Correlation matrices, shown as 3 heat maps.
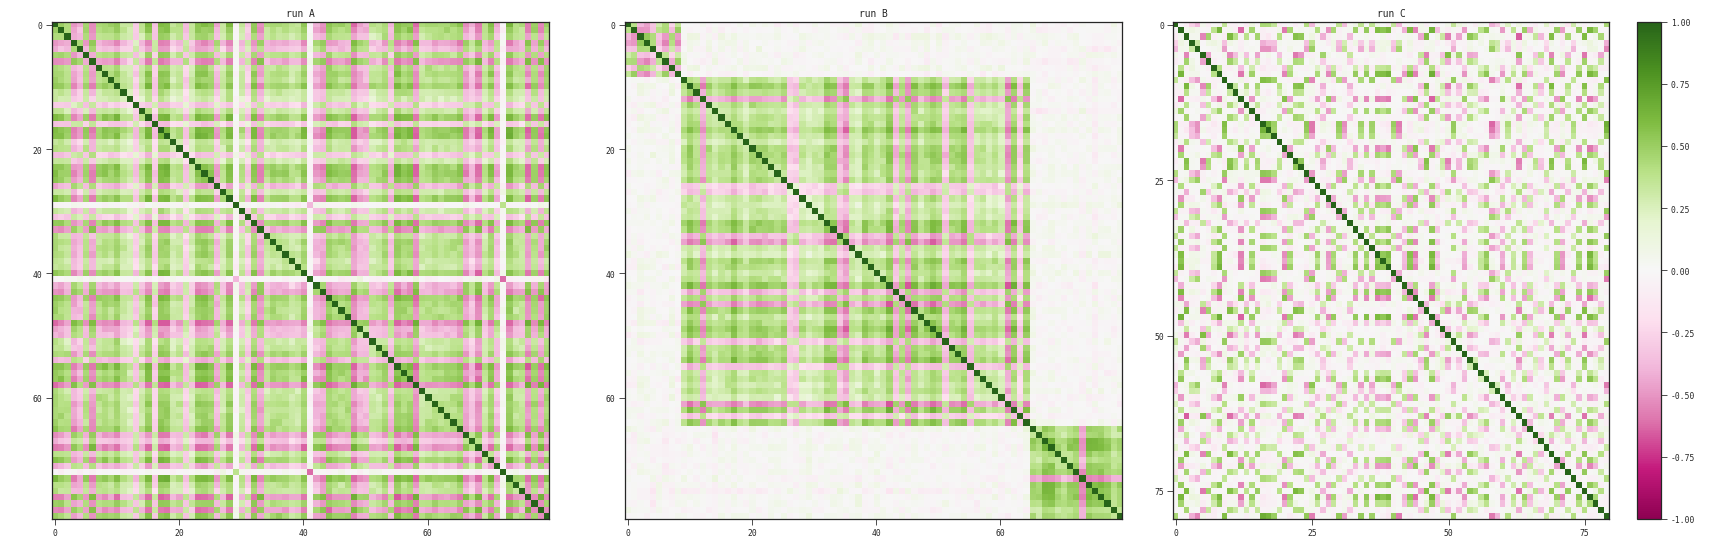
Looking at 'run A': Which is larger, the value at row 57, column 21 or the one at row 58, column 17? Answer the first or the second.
the first
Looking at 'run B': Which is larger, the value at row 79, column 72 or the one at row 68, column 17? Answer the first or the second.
the first
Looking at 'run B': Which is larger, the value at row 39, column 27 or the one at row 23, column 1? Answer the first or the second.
the second
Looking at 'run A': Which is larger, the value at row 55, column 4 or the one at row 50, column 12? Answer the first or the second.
the second
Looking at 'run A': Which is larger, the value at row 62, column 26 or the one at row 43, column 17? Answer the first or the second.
the first
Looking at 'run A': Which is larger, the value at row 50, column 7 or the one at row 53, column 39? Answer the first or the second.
the second
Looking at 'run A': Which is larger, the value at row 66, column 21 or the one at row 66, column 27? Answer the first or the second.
the first
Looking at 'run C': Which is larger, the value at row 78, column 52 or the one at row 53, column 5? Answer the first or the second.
the second
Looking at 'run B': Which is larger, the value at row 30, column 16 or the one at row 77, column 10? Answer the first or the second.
the first
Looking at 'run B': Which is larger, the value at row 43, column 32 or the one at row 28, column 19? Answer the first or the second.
the second
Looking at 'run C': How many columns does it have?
80
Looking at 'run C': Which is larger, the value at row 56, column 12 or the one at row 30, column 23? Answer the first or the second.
the second
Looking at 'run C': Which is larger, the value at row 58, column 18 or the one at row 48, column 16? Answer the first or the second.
the second
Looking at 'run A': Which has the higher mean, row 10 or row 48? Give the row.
10
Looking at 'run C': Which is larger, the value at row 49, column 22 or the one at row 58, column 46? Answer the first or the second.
the first
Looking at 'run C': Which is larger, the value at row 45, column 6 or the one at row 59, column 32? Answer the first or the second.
the second
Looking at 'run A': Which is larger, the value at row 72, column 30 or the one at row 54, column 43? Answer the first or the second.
the second
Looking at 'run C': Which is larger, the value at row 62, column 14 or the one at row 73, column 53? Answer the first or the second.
the first
